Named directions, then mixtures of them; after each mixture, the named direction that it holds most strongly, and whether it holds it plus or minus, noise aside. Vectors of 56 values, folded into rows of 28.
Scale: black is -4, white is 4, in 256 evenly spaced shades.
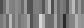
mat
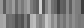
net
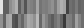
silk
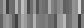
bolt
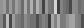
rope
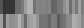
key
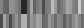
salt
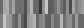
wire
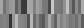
mat, minus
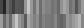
key, plus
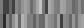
wire, minus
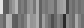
silk, plus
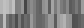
key, minus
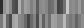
silk, minus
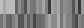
key, minus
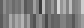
net, minus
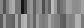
salt, plus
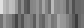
key, minus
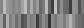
rope, plus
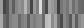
wire, minus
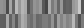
bolt, plus
